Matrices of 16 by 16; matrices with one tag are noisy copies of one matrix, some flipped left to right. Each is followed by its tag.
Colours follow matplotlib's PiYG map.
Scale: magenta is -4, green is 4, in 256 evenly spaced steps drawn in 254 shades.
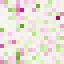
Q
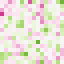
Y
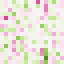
Q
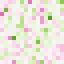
Y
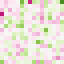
Y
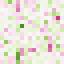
Q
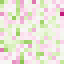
Y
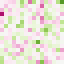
Y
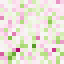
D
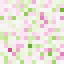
D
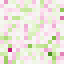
D
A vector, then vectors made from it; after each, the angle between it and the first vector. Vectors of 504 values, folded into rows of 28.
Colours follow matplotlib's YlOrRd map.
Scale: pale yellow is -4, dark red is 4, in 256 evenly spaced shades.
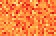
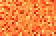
partly opposed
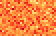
partly aligned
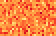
partly aligned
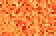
nearly parallel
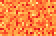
partly aligned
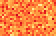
orthogonal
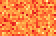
partly opposed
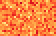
partly opposed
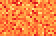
nearly opposite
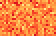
nearly opposite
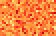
partly aligned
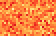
partly opposed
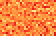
orthogonal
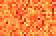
orthogonal
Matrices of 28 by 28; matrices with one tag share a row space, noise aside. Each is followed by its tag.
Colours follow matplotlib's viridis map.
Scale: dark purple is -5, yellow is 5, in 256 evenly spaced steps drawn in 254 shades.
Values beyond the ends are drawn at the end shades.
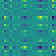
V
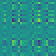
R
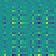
R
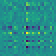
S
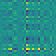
S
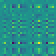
R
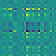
S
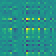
S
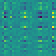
V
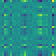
V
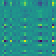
V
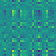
R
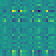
R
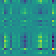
V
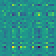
R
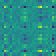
V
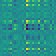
S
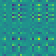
R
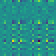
R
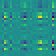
V
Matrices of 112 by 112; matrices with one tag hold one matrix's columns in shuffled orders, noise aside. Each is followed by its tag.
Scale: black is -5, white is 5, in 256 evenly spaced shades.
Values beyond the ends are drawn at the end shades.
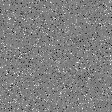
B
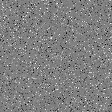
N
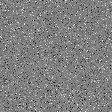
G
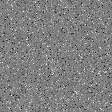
B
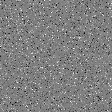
N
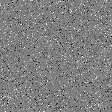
G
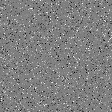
N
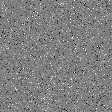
N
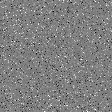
G
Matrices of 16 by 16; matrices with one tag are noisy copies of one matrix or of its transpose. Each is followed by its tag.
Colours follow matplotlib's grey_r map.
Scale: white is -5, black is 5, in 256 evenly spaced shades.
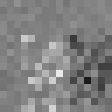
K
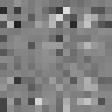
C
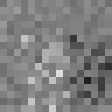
K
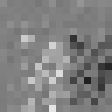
K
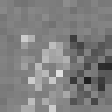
K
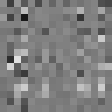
C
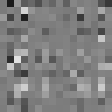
C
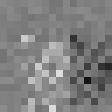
K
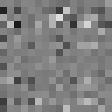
C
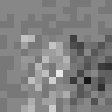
K
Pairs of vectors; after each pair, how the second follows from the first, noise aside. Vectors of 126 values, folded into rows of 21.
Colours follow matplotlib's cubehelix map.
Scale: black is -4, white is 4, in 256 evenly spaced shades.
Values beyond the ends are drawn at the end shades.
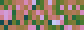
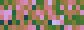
copied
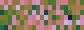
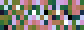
scaled up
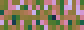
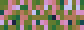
copied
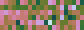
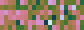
copied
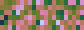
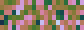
copied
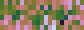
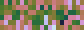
copied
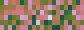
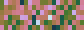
copied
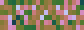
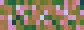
copied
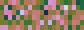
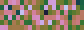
copied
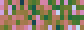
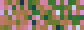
copied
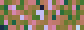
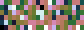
scaled up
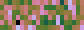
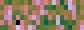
copied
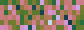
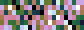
scaled up
